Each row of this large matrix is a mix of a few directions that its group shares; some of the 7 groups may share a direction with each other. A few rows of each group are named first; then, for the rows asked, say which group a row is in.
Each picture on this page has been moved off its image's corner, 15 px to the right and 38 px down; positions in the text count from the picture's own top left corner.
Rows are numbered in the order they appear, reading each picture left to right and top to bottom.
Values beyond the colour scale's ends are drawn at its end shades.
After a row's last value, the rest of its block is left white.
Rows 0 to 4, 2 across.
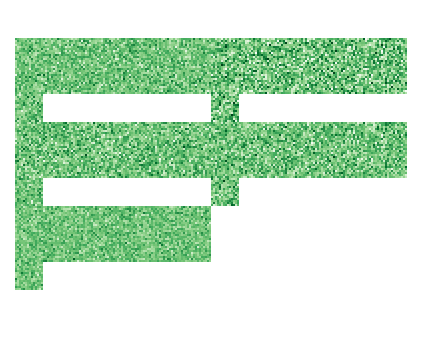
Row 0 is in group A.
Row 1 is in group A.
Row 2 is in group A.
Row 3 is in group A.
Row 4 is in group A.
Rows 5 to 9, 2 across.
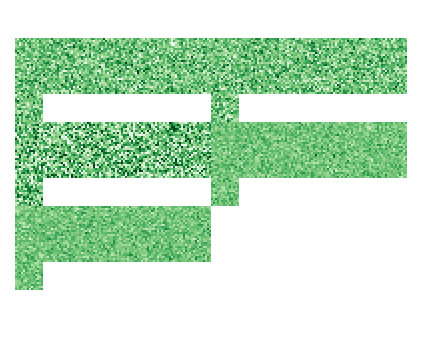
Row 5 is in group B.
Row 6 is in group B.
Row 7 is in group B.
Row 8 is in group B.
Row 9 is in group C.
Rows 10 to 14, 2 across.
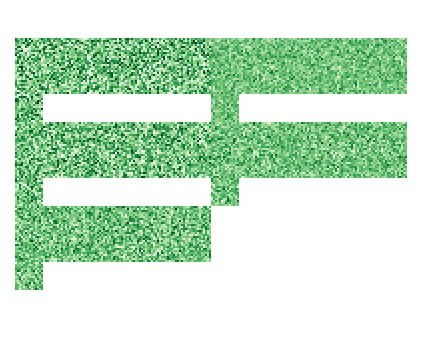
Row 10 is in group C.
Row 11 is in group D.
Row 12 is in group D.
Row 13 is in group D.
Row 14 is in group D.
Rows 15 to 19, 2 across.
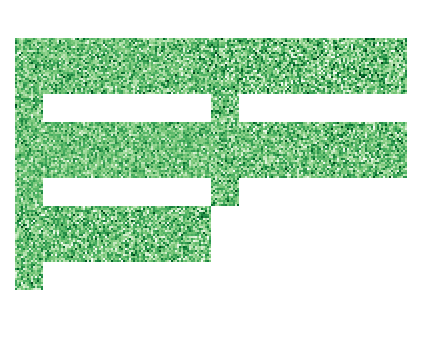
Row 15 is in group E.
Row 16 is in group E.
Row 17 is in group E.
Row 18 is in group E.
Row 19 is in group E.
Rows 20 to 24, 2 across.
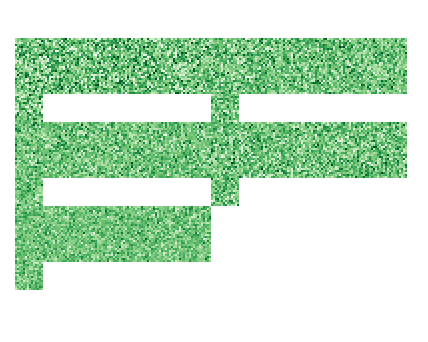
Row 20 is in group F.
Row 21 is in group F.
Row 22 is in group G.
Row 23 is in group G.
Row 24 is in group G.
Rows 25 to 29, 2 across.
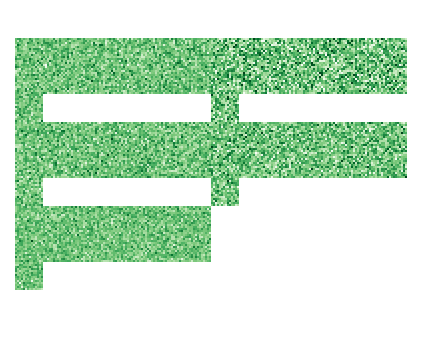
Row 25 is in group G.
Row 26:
B
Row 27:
F
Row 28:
B
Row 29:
F
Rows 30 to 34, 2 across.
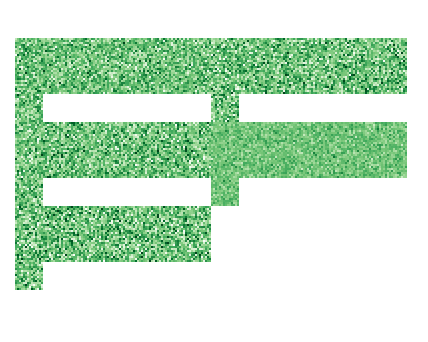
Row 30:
C
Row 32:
D
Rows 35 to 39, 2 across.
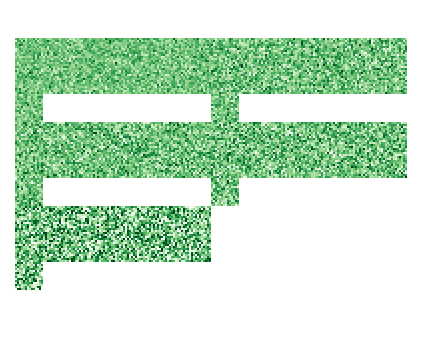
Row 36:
G
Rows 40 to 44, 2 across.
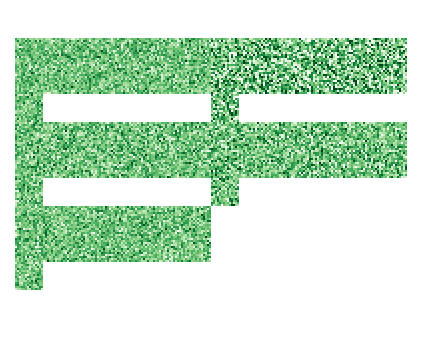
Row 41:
D
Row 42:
G
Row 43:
E
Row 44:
G
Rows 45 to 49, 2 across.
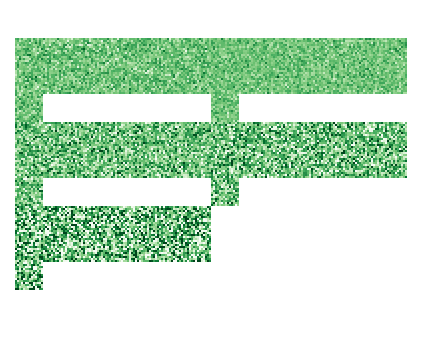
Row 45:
D
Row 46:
E
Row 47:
E
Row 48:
B
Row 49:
E
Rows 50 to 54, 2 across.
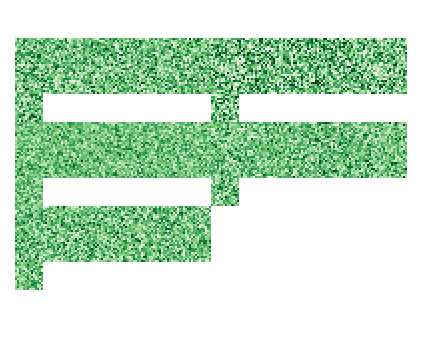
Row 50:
B
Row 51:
F
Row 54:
D
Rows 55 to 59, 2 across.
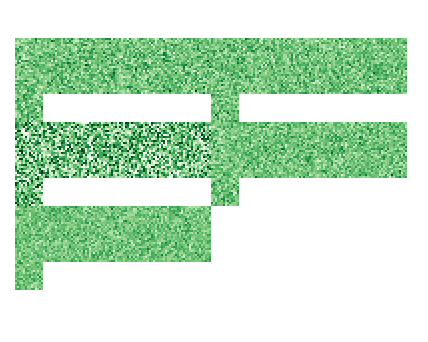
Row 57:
C
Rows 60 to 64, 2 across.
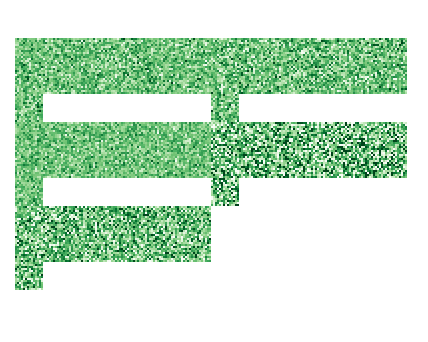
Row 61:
A
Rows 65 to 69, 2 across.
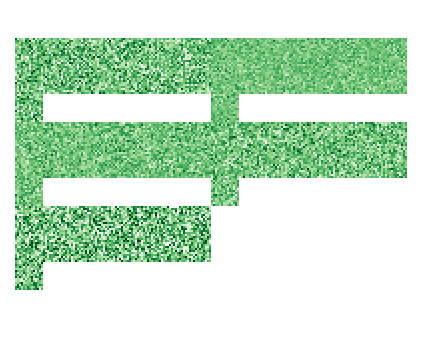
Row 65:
E
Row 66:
C
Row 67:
A
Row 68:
D
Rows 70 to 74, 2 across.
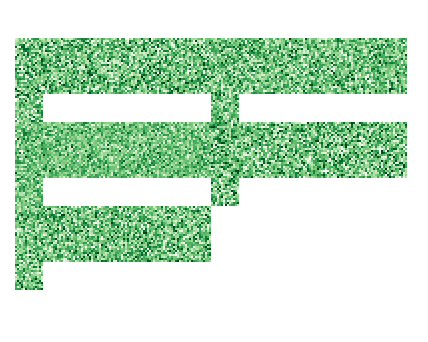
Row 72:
C
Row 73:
C
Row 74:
F
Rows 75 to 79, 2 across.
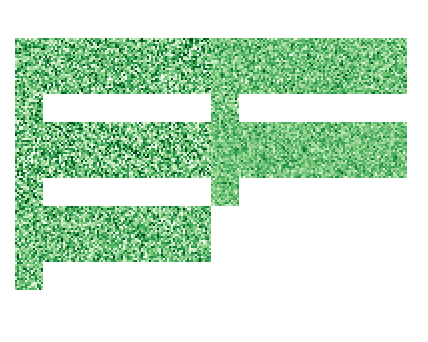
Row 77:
D
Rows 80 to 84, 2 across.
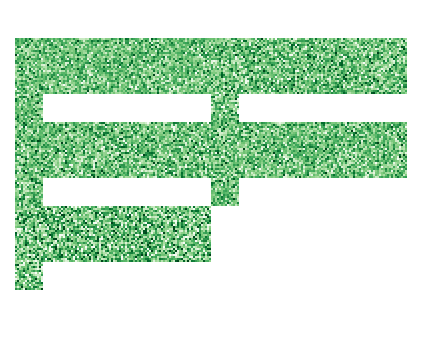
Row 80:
C
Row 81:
F
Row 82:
B
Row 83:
C
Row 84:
F
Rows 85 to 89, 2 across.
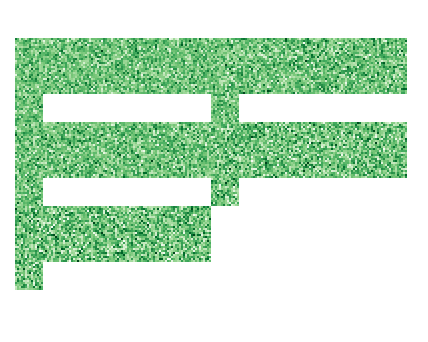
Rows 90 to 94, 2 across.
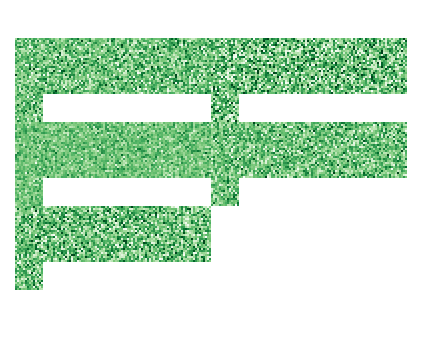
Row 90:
D
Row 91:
B
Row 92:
G
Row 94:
G
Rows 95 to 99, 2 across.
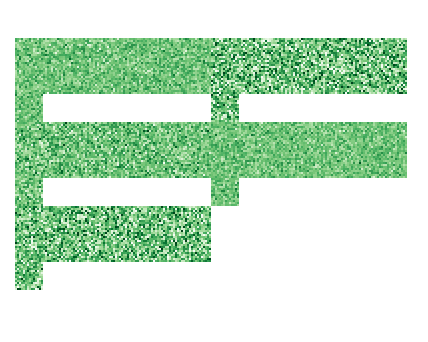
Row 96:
B
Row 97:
F
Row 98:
F
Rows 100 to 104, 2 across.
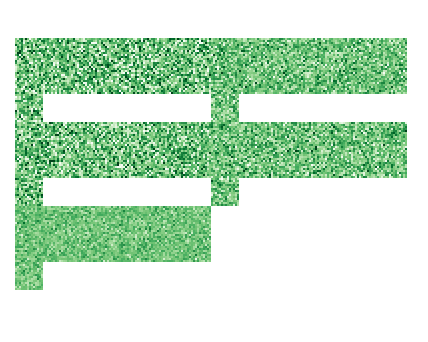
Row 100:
E
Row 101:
C
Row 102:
F
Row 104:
C
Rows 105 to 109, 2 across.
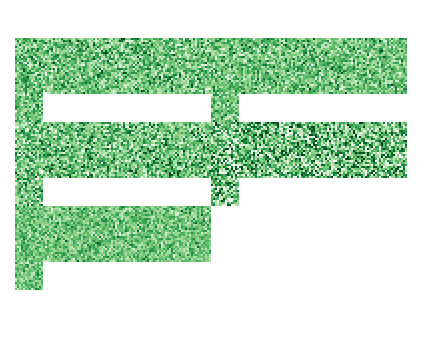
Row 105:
A
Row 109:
A
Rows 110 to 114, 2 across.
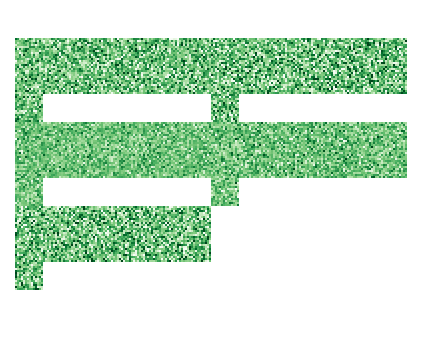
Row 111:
D
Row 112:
C
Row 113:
F
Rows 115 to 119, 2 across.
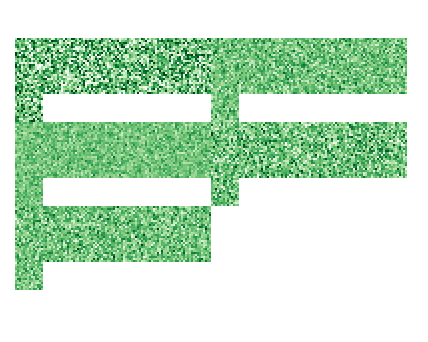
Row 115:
E
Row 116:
E
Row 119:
D
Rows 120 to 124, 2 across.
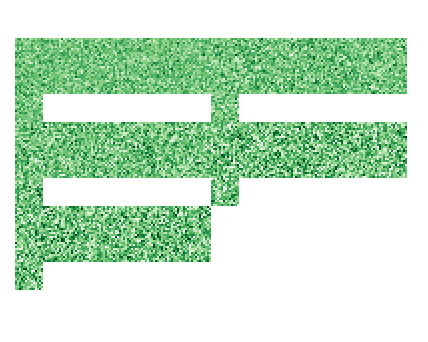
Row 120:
E
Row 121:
F
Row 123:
G
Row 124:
D
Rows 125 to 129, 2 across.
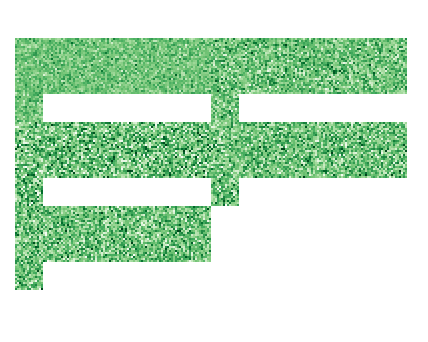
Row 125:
A
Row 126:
D
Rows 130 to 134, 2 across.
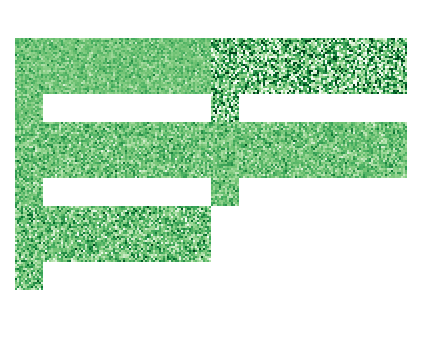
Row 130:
C
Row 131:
D
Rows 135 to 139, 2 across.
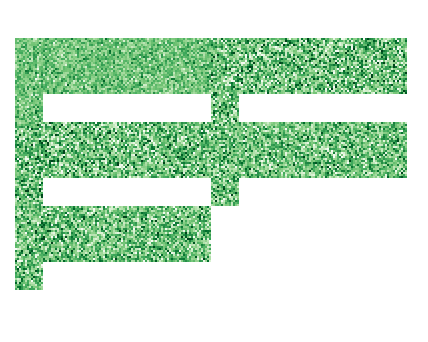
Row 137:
F
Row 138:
D
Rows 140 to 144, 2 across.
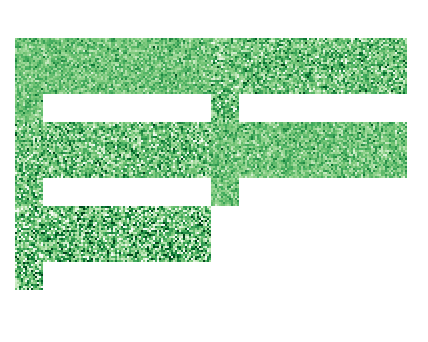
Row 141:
C
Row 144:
C
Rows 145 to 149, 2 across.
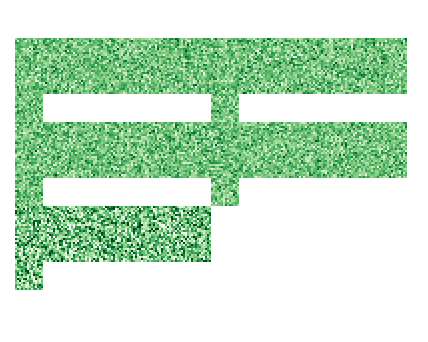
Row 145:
G
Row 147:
G
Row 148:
C
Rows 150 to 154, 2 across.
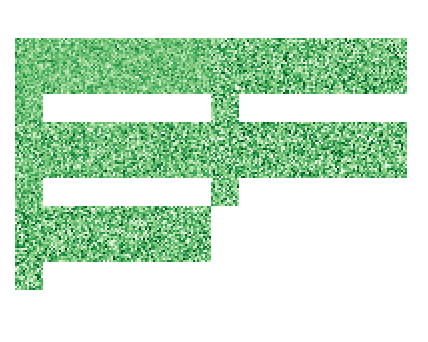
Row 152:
D
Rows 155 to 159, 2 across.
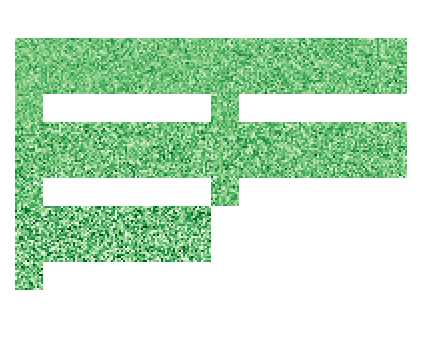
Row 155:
A
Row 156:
G
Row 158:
D
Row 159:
E
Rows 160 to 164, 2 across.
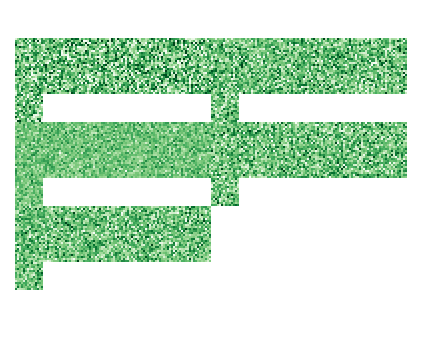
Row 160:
G
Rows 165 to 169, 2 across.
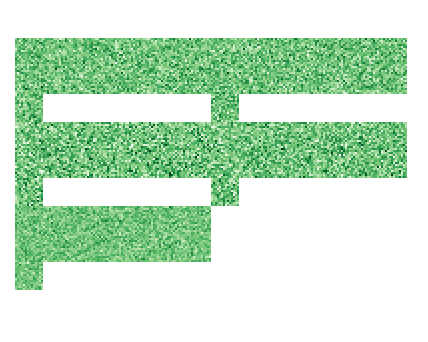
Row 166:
F
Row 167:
C
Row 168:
C
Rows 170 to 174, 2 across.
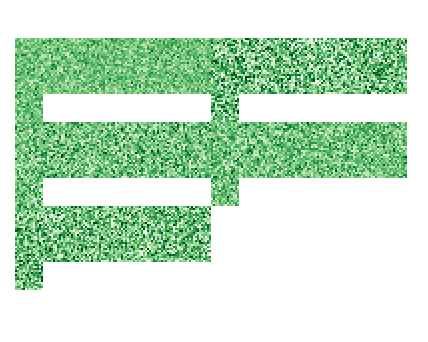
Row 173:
D
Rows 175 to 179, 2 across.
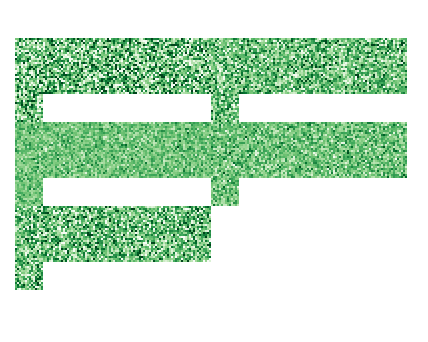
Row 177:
G
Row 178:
B
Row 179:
G
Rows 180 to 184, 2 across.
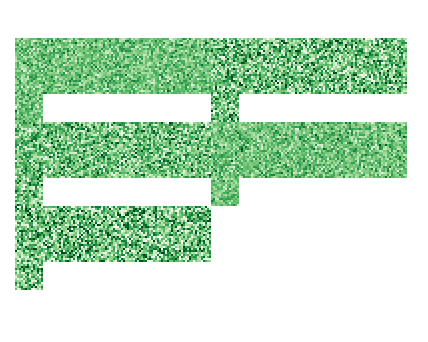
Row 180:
A
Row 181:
A
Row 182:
A
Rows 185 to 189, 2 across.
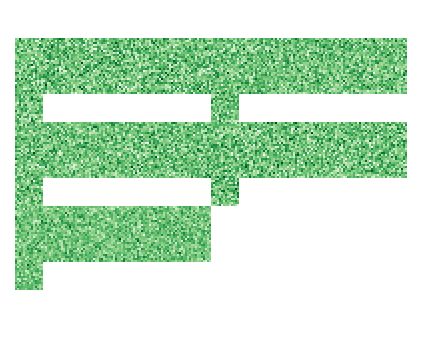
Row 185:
B
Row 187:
B
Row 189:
D
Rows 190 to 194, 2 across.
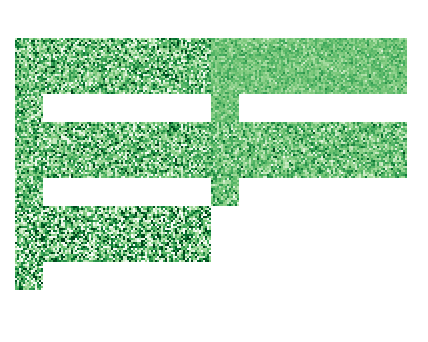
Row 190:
E
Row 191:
D
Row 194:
D
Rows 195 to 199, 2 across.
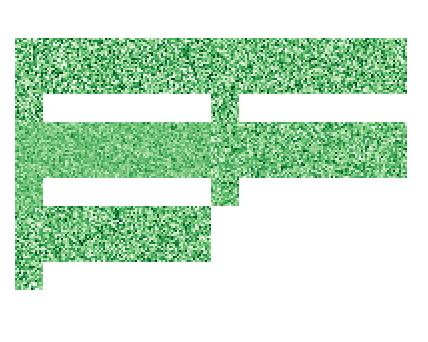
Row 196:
D
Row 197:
B
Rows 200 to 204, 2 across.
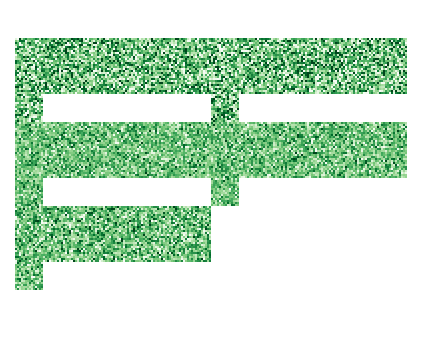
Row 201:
C
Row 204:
D
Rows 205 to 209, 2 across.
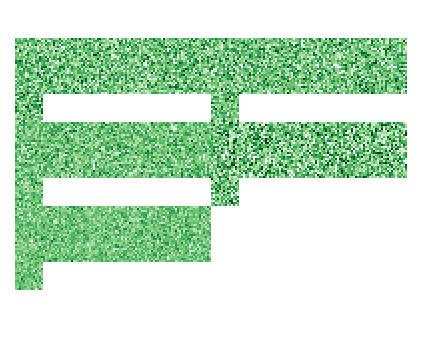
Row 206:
G
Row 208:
G
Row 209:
D
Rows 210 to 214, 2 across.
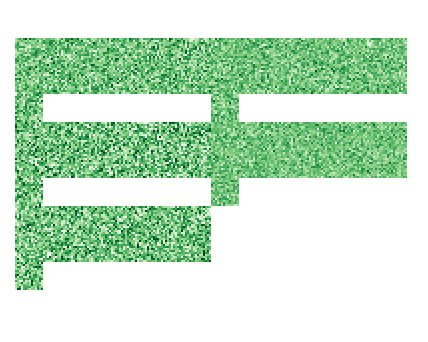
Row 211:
B
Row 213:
F
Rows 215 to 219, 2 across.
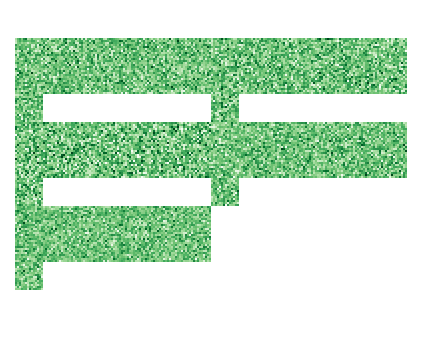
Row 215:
F
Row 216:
A
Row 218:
C
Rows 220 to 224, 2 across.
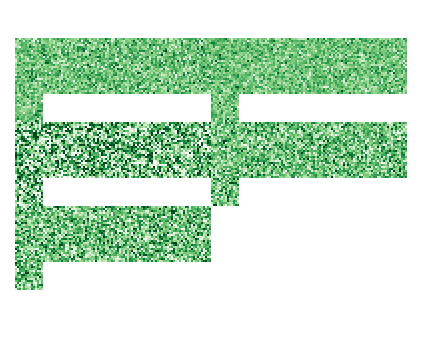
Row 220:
G
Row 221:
C
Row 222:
D
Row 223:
E
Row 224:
B
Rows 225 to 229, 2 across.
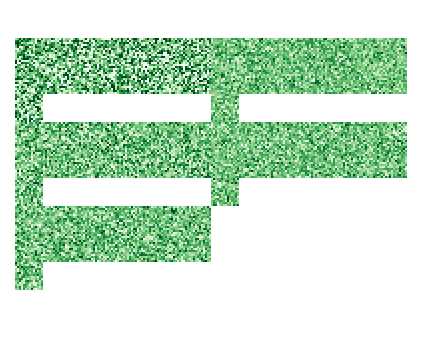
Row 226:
F
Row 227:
E
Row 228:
E
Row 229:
B
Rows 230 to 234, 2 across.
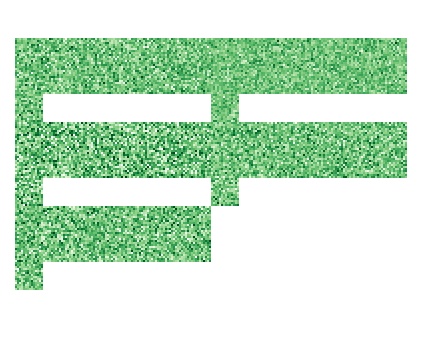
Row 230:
F
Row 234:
D
